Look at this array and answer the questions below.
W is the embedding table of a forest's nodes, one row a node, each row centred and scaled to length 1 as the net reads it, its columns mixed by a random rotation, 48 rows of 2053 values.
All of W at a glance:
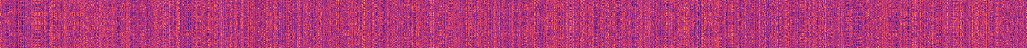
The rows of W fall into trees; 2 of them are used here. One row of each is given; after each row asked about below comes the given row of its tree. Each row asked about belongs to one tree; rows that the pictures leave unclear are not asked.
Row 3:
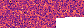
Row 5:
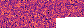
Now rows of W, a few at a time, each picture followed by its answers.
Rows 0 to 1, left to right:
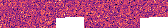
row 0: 3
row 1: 5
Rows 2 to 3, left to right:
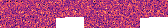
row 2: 3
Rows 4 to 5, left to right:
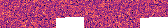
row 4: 5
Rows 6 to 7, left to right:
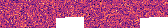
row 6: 5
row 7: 3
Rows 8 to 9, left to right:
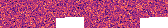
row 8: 3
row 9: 5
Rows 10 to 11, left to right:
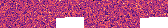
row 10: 3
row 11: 5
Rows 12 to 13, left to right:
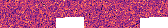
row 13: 3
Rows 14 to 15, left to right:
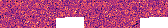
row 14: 3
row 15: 3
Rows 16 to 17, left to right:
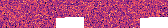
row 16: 5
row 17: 3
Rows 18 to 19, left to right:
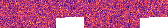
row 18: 3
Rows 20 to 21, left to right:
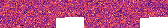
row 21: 3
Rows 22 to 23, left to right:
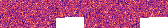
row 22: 3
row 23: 3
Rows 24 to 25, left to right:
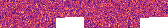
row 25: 5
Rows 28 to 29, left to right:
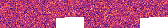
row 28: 3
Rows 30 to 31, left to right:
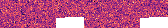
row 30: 5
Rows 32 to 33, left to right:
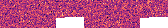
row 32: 3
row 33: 5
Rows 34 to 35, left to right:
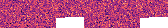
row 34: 5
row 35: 5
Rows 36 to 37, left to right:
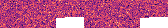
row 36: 3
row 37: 5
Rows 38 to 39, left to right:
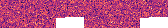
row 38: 5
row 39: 3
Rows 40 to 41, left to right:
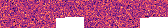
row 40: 3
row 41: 5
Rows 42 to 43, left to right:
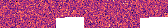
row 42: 3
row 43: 5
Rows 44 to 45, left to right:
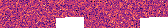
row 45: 3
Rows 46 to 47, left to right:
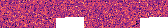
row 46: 5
